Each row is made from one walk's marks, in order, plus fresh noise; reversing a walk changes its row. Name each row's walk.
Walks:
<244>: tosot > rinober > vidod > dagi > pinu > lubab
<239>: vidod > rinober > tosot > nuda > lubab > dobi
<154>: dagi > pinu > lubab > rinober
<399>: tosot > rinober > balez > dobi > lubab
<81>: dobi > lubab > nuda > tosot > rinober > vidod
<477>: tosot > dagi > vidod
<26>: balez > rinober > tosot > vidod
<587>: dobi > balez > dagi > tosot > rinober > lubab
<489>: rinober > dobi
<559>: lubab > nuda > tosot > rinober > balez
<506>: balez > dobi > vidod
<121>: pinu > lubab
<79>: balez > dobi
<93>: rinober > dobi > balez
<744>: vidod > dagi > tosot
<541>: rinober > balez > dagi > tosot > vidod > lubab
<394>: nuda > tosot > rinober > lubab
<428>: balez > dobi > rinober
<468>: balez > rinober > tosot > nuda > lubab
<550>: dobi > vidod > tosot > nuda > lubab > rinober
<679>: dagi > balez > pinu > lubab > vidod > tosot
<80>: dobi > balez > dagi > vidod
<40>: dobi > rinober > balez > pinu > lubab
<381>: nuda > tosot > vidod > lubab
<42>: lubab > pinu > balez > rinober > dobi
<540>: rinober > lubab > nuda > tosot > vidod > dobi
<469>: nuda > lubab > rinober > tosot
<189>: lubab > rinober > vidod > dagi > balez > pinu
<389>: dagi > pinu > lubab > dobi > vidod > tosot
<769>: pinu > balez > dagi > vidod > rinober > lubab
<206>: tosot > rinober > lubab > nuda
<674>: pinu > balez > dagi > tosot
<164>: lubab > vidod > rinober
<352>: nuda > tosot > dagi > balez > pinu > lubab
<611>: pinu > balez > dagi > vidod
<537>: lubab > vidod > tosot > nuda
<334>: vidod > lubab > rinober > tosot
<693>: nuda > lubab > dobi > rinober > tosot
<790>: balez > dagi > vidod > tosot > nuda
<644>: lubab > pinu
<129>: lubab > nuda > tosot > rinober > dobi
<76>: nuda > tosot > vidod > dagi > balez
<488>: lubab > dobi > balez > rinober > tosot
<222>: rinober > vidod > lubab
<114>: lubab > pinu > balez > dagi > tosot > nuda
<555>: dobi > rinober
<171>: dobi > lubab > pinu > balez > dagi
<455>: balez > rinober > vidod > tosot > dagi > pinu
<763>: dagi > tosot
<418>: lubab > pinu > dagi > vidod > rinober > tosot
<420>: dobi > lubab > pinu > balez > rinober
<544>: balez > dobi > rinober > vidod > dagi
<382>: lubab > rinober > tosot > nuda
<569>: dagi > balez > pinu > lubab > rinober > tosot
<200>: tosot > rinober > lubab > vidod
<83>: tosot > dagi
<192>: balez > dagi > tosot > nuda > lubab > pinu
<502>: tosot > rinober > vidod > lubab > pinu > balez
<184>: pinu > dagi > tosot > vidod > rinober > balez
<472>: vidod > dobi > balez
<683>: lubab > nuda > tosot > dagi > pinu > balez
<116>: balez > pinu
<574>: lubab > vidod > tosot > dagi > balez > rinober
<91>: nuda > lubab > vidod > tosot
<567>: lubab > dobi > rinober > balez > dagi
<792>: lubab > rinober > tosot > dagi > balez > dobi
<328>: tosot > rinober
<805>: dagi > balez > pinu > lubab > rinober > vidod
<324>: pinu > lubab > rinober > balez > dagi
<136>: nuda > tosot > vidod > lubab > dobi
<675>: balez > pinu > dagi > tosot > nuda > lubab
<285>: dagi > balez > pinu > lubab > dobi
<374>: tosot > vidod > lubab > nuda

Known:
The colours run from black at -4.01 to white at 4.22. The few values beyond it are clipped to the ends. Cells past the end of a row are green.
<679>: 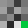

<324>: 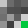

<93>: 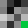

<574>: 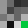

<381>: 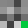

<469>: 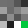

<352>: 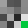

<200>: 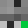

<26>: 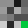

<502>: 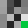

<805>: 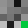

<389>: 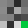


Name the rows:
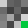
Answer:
<171>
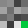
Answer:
<91>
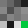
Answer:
<328>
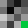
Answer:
<792>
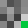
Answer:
<121>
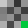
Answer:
<611>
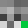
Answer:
<374>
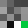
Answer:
<569>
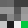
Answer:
<550>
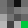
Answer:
<136>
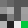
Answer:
<394>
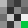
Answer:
<189>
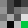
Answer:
<420>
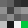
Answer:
<693>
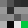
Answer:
<488>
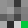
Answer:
<541>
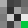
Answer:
<116>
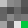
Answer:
<83>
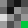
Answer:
<79>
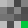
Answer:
<477>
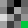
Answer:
<472>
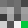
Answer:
<206>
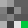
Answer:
<744>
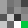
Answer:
<114>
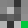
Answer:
<222>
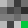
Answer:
<544>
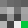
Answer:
<468>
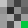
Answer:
<76>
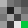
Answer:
<674>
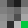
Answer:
<399>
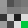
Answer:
<192>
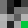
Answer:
<42>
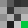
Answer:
<559>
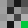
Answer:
<184>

